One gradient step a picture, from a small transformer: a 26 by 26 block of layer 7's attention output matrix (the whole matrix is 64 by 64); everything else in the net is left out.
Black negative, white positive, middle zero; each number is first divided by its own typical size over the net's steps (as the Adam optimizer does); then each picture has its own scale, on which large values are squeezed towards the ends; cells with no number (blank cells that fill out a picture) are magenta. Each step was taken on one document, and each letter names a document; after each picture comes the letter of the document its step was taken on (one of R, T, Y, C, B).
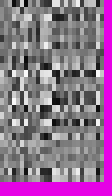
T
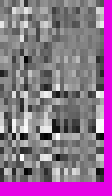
T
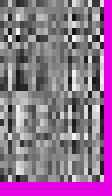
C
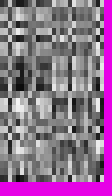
C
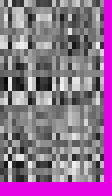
C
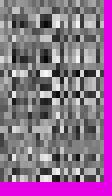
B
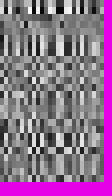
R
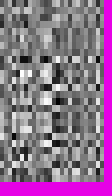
T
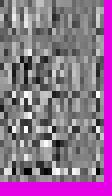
T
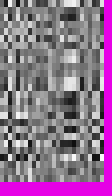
C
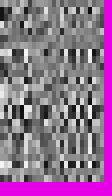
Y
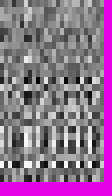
Y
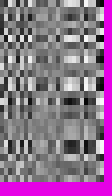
C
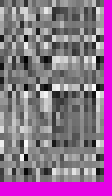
T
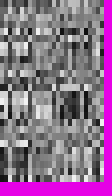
C
